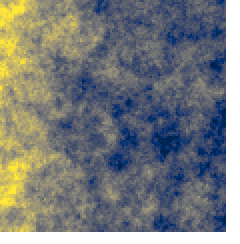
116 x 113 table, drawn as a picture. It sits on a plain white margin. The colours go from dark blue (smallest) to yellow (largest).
Slope: up to the left. Stripes: none. Odd rows or columns: none. Ninth with the highest average: top left. Ninth with the lowest average: middle right. Average level on the scale: 40%.
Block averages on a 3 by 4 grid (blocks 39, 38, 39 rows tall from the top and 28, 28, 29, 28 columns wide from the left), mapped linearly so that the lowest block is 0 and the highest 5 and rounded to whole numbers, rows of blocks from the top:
5 2 1 0 / 4 1 0 0 / 5 2 1 0
